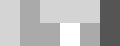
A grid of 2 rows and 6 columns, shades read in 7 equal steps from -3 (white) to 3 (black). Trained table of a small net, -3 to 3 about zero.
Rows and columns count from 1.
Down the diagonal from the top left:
-2 -1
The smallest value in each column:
-2 -1 -2 -3 -2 1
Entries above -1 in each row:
1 1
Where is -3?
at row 2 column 4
